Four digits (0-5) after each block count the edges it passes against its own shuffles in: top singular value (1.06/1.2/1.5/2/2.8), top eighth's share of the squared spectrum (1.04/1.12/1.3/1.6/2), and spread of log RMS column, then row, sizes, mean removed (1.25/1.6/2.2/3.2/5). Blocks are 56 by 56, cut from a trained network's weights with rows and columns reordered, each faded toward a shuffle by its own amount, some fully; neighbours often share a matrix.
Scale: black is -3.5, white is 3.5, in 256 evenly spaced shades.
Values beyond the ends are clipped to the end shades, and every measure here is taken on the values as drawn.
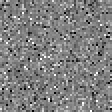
0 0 0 0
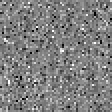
1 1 0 0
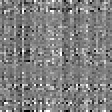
4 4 1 4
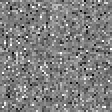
1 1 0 0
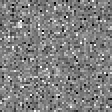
0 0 0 0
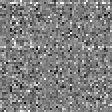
2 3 2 1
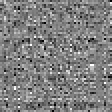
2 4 3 1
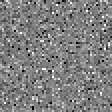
0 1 0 0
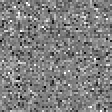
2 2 2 0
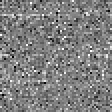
1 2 1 0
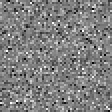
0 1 0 0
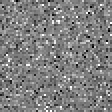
0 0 0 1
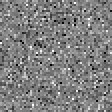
0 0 0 0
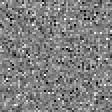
0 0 0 0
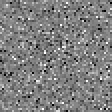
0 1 0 0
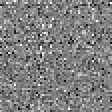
2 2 2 0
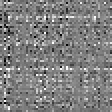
3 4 4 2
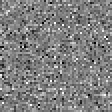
1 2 1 0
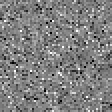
0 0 0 0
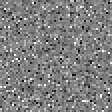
0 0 0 0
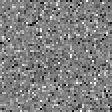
0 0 0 0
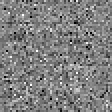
2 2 2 0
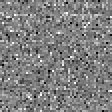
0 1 0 0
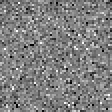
0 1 0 0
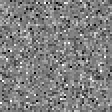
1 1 0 0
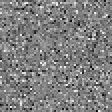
1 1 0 0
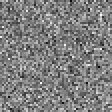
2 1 0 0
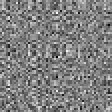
4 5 3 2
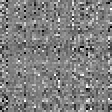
3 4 4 1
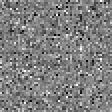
2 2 2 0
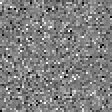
0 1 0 0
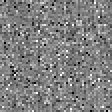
1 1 0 1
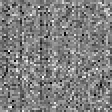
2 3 1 2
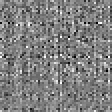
3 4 0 3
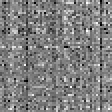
3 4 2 3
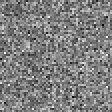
2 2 0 0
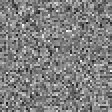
2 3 1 0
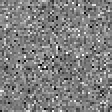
1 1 1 0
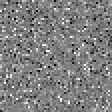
0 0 0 1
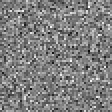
1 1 0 0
